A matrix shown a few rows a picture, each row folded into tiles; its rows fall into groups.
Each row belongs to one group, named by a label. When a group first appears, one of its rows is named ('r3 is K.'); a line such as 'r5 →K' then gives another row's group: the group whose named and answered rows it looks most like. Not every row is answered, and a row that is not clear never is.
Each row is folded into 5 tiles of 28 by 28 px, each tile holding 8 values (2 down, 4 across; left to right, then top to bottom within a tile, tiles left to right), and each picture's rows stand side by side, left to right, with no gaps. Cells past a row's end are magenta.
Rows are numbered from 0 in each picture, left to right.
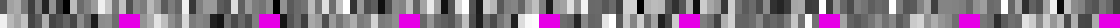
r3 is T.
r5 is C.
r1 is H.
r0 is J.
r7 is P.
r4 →P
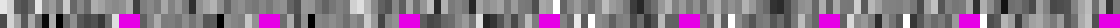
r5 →C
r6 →H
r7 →C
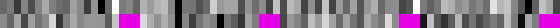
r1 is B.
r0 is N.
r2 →T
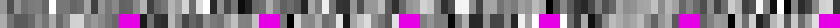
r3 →T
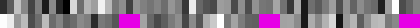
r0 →J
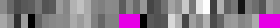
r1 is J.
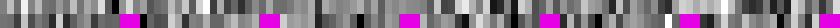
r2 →B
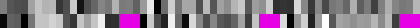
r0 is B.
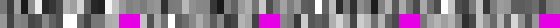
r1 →C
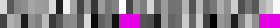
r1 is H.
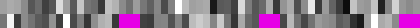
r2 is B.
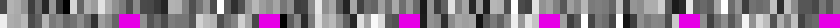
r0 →J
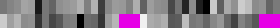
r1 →J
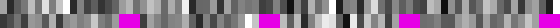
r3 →T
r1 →T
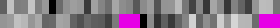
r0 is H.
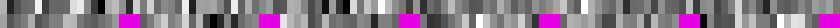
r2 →J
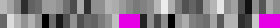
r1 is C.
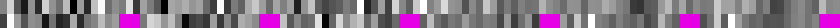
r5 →C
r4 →C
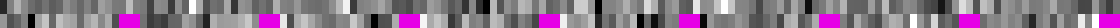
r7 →T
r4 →B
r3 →J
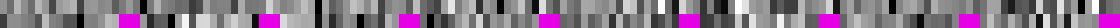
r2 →B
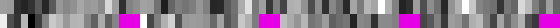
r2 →J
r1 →C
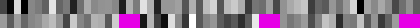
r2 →P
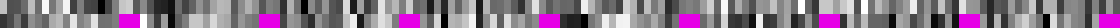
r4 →P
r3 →N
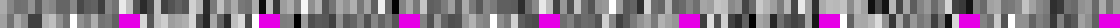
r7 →C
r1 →N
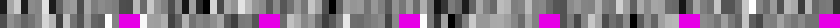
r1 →J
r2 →H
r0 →T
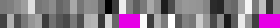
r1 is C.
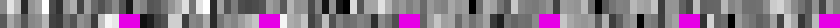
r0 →T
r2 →J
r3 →H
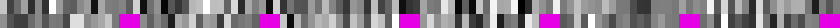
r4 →C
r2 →N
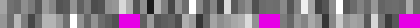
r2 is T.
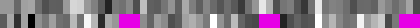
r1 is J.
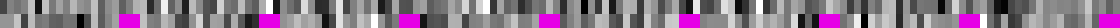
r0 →B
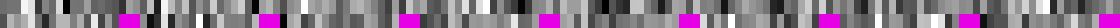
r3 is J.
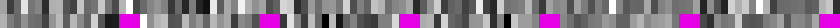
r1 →J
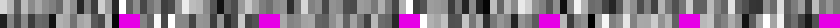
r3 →J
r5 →H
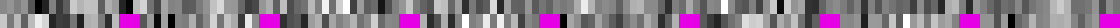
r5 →P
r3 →P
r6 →N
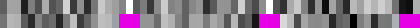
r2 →J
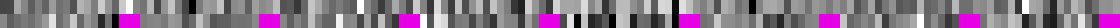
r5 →H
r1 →H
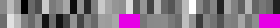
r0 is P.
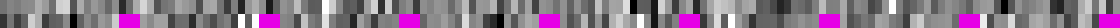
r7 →C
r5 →C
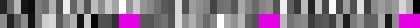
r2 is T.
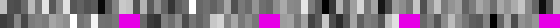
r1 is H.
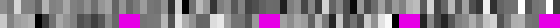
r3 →P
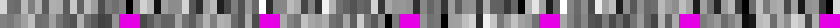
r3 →N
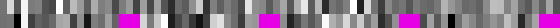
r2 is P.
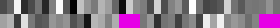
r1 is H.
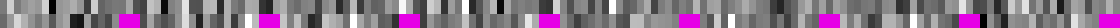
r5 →C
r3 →T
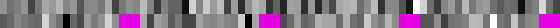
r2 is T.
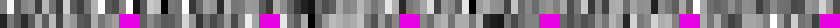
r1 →T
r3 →H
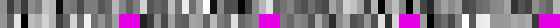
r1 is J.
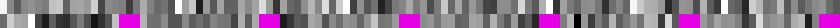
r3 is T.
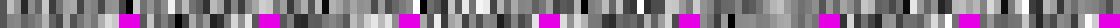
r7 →T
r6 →B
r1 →B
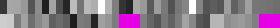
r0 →J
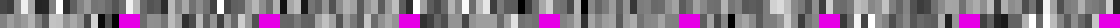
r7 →P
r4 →N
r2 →T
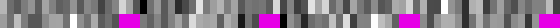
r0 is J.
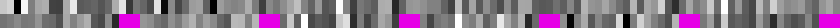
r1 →N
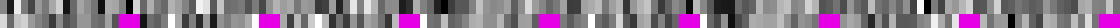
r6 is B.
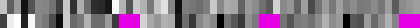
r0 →N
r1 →B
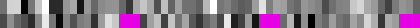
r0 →T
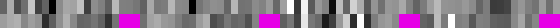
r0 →H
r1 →H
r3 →C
